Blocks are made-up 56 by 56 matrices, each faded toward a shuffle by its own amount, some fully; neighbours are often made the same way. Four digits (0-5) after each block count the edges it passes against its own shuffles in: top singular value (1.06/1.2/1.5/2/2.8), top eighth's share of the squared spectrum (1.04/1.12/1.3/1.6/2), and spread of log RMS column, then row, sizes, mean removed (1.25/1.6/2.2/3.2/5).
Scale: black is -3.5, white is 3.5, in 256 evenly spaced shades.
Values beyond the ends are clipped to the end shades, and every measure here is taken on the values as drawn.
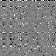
4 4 2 2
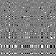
5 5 3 3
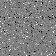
2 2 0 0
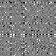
4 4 2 2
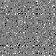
4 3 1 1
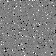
2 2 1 0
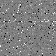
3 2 0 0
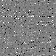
3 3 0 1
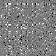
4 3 1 1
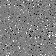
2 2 0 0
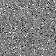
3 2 0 1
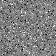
0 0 0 0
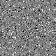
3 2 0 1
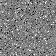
2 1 0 0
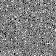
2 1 0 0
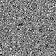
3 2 0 0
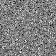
0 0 0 0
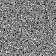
0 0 0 0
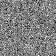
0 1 0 0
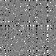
4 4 2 2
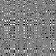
5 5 3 3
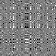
5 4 3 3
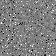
0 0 0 0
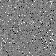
2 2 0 0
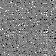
3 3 1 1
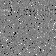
2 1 0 0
